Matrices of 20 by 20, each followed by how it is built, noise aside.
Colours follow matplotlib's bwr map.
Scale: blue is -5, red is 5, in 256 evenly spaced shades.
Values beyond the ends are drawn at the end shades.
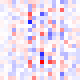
uneven columns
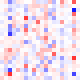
uneven columns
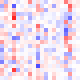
uneven columns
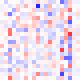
uneven columns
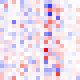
uneven columns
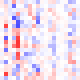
uneven columns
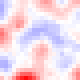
smooth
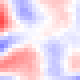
smooth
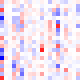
uneven columns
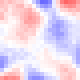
smooth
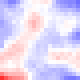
smooth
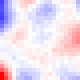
smooth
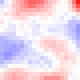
smooth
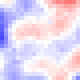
smooth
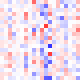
uneven columns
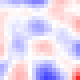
smooth
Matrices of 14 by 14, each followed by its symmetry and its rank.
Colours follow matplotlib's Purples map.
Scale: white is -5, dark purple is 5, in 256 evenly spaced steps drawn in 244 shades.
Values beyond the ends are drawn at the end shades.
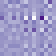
neither, rank two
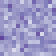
neither, full rank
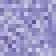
neither, full rank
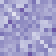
symmetric, full rank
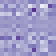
neither, rank three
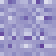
neither, rank two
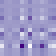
neither, rank one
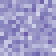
neither, full rank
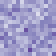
neither, full rank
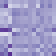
neither, rank two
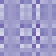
neither, rank one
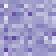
neither, rank three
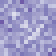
symmetric, full rank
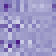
neither, rank three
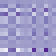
neither, rank one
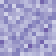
symmetric, full rank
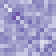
symmetric, full rank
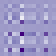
neither, rank one
